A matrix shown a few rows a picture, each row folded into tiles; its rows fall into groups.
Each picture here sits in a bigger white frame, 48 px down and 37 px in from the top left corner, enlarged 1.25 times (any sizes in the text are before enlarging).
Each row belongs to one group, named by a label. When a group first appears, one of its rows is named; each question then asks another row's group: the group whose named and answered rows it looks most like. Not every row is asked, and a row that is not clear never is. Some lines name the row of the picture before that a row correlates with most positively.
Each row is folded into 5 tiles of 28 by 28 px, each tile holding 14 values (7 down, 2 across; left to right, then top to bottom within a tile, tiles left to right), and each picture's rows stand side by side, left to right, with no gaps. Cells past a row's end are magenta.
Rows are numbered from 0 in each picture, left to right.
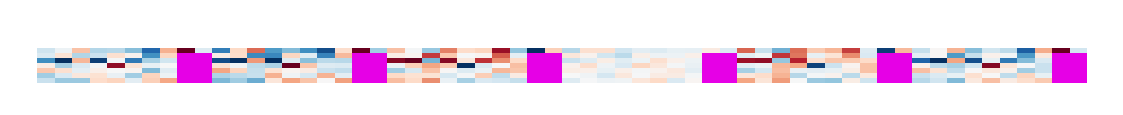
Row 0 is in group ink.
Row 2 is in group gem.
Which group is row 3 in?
ink
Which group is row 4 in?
gem
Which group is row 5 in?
ink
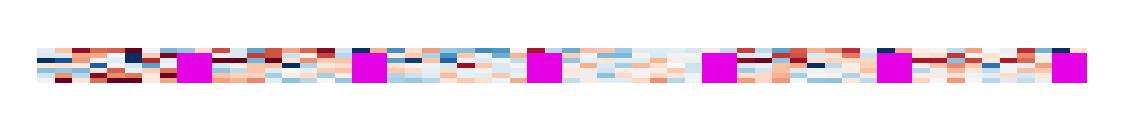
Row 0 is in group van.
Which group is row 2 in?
ink
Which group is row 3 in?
ink
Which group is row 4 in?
gem
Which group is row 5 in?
gem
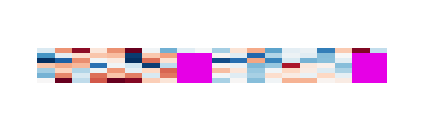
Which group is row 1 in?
ink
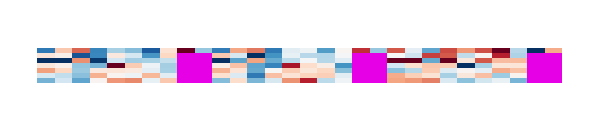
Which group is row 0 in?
ink
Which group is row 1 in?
ink
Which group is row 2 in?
gem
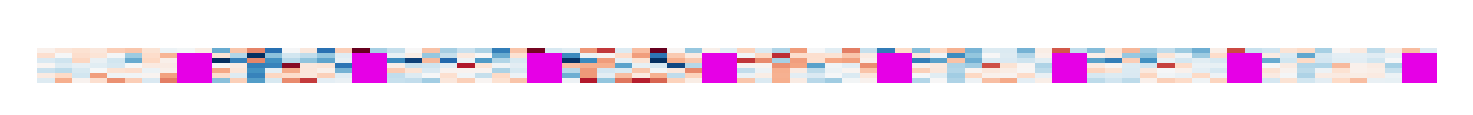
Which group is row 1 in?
ink
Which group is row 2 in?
ink
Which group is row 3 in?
van
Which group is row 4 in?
gem
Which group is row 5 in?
ink
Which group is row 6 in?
ink
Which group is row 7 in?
ink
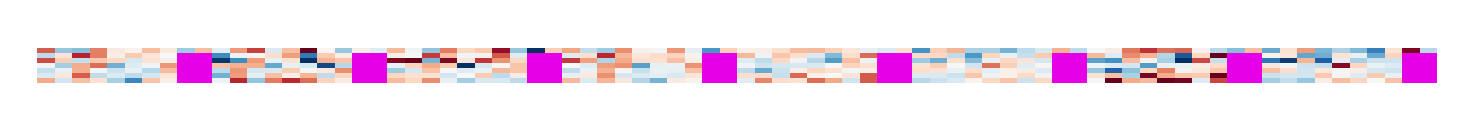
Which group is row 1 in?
van
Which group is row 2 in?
gem
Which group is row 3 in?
gem
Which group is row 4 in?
van
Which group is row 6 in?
van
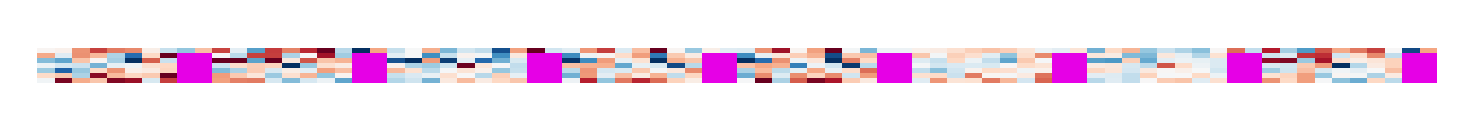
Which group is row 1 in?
gem
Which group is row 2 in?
ink
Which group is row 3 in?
van
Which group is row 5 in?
van
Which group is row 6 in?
ink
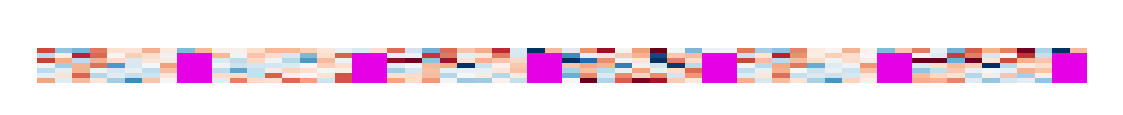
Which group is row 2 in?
gem
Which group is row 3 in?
van
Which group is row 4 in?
gem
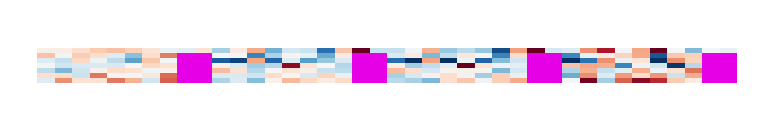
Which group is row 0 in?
van
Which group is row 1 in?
ink
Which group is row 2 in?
ink
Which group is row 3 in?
van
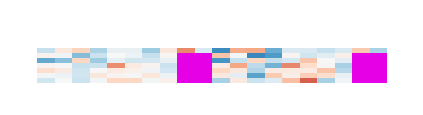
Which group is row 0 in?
ink
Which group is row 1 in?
ink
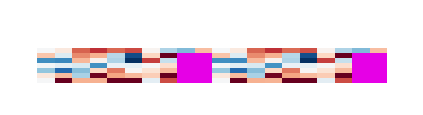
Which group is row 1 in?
van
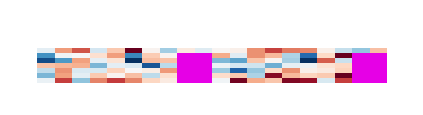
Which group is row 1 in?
van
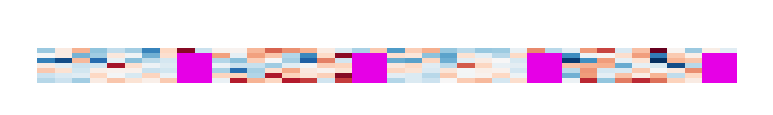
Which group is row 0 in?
ink
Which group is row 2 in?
ink
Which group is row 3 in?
van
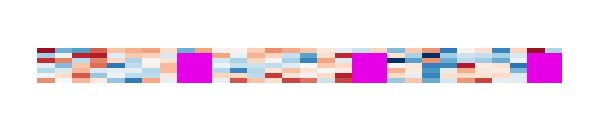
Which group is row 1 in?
van
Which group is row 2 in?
ink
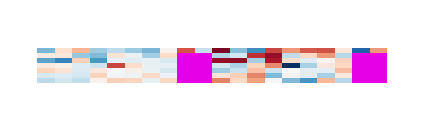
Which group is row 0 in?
ink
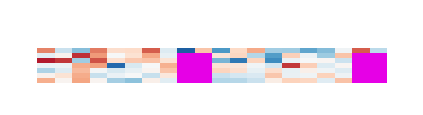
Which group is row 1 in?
ink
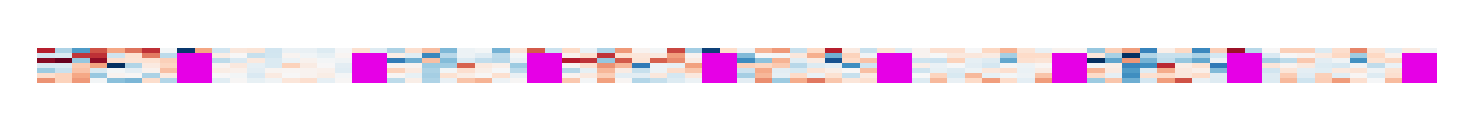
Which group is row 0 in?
gem
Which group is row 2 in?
ink
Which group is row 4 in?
van
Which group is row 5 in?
van
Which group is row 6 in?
ink
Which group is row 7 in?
van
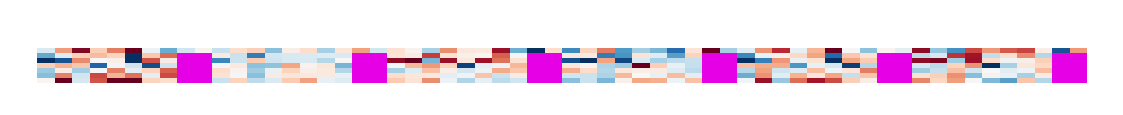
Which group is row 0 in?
van
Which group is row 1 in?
ink
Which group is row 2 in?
gem
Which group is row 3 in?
ink
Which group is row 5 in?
gem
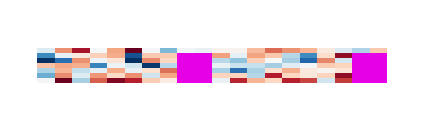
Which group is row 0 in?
van
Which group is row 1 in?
van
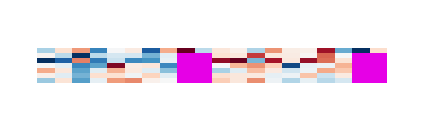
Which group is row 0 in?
ink
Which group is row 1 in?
gem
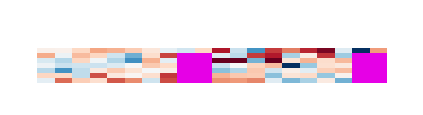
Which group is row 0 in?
van
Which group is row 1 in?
gem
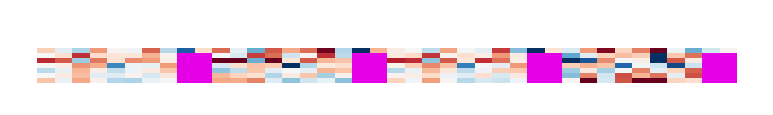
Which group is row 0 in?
gem
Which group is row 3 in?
van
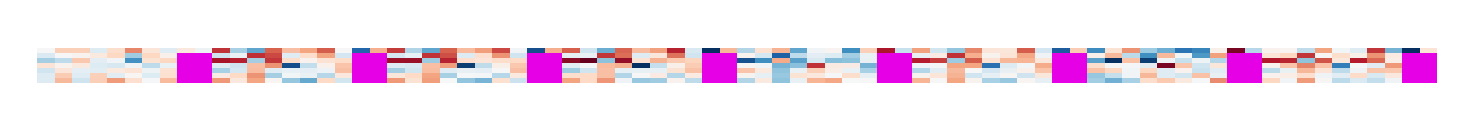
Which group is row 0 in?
van
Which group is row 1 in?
gem
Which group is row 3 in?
gem
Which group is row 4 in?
ink
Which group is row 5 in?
gem
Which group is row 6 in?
ink
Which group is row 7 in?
gem
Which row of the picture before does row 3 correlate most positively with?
1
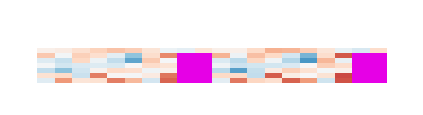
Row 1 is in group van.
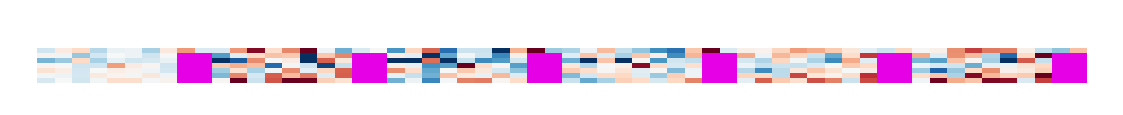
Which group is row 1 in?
van
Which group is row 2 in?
ink
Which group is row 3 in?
ink
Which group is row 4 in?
van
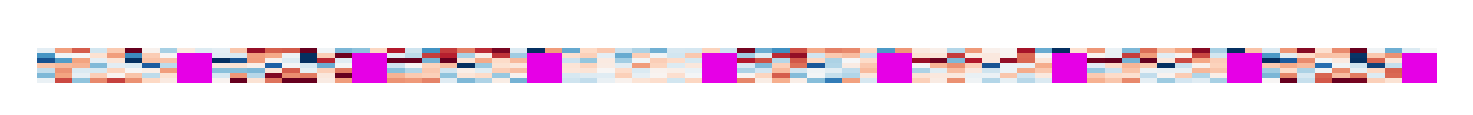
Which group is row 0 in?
van
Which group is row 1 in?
van
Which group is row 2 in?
gem
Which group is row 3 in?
ink
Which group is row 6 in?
gem
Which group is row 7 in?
van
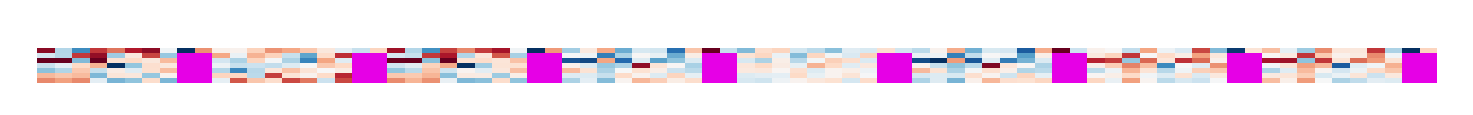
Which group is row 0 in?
gem
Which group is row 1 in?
van
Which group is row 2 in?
gem
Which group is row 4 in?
ink
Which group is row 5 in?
ink
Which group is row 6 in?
gem
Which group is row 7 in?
gem
